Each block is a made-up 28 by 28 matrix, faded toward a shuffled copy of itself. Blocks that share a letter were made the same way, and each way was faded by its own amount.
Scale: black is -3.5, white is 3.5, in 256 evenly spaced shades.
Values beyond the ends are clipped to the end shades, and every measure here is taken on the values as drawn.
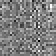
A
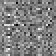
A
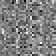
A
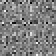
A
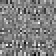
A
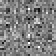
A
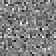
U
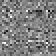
A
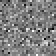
U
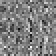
A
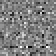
U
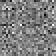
A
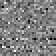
U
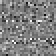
U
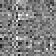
A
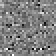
U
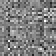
A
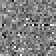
U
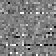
U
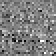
U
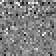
U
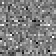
U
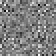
A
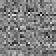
A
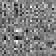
A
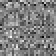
A
